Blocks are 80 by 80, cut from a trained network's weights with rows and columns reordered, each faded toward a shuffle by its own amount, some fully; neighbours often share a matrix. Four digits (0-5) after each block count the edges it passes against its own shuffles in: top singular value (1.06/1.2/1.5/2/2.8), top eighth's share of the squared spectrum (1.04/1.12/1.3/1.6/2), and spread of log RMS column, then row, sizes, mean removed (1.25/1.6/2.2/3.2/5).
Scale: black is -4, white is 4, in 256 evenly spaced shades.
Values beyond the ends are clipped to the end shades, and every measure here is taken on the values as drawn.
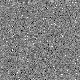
3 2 1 1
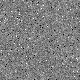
0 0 0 0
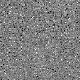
3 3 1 1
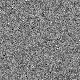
0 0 0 0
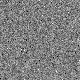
0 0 0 0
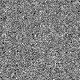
2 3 1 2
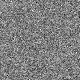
0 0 0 0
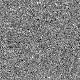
2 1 0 1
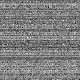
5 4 2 2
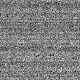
3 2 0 1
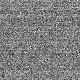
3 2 0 0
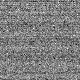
3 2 0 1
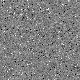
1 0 0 0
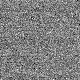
1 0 0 0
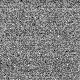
2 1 0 0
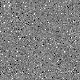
3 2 1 1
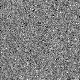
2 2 1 1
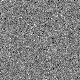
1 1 0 0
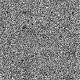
2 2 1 1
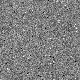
0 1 0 0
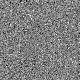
1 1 0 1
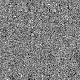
2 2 1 1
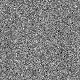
1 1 0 0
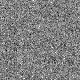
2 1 0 0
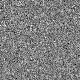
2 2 0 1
